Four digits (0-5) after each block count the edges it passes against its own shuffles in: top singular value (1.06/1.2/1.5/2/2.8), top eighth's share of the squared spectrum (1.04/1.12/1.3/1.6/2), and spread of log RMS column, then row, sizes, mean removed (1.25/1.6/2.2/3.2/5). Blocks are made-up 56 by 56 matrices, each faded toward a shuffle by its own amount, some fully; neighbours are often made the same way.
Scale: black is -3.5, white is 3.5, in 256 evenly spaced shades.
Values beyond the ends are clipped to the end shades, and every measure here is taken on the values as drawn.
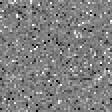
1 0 0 0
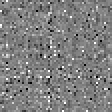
3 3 2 1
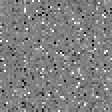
3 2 1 0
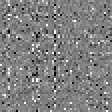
4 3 2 1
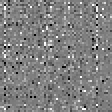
4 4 2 1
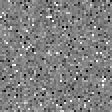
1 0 0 0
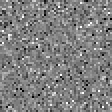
0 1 0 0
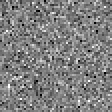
0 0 0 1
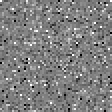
2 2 0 0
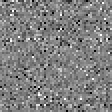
3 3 1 2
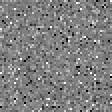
1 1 0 0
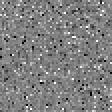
0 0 0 0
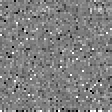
3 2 0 1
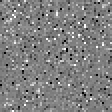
0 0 0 0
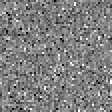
0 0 0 0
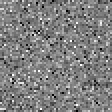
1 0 0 0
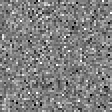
2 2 0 0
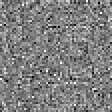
3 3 1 1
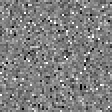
1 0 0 0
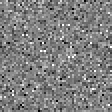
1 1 0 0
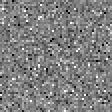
0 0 0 0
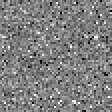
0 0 1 0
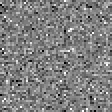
0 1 0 1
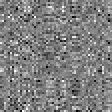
4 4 3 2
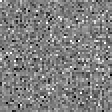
3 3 0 1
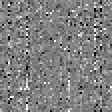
2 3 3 0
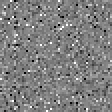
1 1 1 0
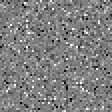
0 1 0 0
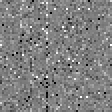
2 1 1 0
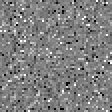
0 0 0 0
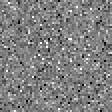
0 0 0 0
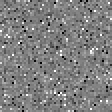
1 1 0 0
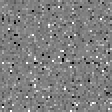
1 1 1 0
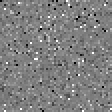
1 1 0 0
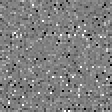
1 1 0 0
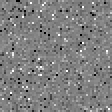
0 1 1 0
